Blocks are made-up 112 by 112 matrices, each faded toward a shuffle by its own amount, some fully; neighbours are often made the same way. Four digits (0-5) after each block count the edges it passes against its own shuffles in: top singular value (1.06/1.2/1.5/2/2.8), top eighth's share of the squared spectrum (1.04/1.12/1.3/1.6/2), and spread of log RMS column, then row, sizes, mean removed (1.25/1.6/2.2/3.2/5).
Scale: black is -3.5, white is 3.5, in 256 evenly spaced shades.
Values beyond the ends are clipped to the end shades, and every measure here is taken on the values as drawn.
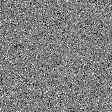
0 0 0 0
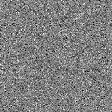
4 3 1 1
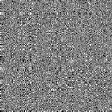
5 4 3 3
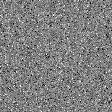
3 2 0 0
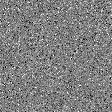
3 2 0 0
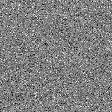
3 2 0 0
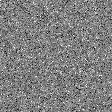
0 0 0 0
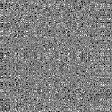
4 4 3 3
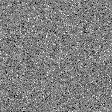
2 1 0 0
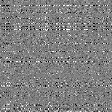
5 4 2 4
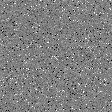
2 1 0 1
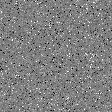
0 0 0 0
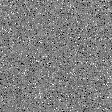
2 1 0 1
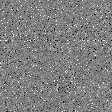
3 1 0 1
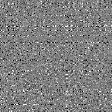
4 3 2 3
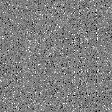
3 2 2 0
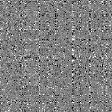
4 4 3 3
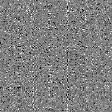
4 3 2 2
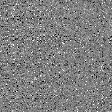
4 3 2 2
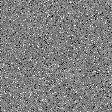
2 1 0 1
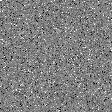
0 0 0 0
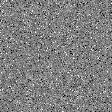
2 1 1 1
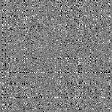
4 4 3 3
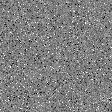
1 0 0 0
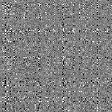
4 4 4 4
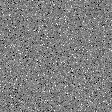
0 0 0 0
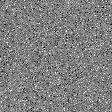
0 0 0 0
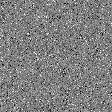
0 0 0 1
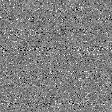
1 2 0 3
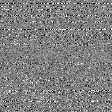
2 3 0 4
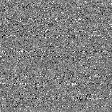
1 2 0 3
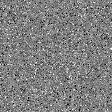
0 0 0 2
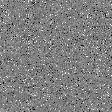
3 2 1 0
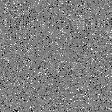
3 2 1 1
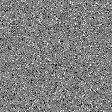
3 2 0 0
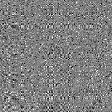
5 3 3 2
